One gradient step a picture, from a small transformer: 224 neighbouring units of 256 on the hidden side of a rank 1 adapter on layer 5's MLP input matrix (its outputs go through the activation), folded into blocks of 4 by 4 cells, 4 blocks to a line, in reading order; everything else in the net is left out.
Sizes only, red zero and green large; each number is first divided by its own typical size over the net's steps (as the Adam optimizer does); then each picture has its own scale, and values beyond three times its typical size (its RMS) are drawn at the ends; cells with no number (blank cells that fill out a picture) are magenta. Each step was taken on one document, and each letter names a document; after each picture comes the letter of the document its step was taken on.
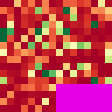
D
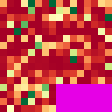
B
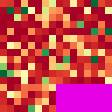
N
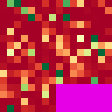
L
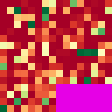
N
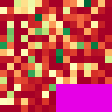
D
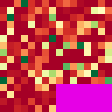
D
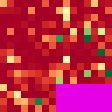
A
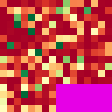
N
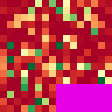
N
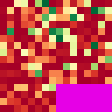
D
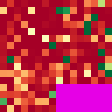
A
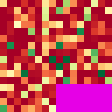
N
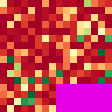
A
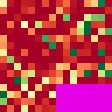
A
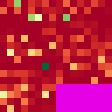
L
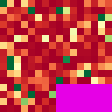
A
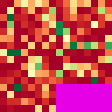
D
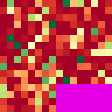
N
